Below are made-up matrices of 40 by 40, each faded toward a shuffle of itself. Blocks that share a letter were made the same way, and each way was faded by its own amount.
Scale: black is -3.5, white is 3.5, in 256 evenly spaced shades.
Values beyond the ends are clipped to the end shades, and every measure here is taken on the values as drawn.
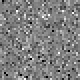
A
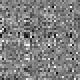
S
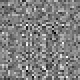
S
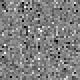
A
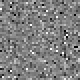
A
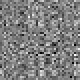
S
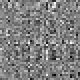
S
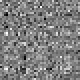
S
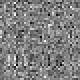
S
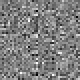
S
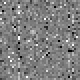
A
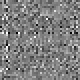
S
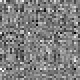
S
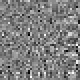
S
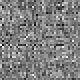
S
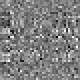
S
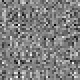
S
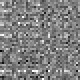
S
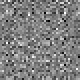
S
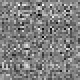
S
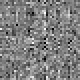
S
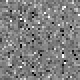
A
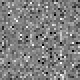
A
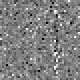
A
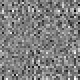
S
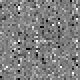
A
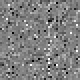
A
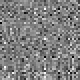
S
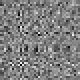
S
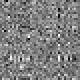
S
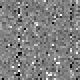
A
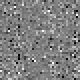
A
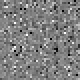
A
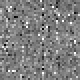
A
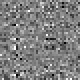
S
